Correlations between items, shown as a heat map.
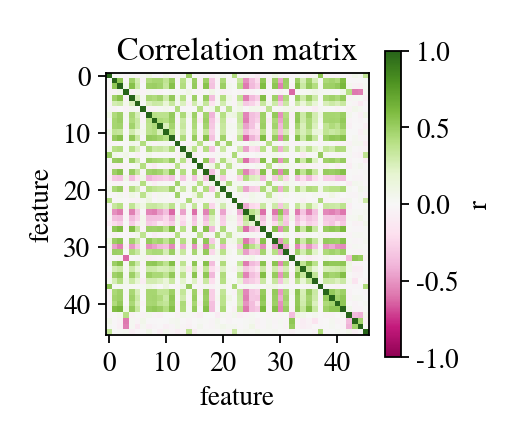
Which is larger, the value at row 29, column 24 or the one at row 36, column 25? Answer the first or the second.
the second
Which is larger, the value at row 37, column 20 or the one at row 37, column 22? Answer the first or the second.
the second
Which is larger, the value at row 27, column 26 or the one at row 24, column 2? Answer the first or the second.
the first
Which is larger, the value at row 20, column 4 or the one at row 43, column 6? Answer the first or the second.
the first
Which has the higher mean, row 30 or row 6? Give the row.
6
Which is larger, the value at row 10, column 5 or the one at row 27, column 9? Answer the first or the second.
the second
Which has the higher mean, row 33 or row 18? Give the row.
33
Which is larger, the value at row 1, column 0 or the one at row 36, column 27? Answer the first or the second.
the second
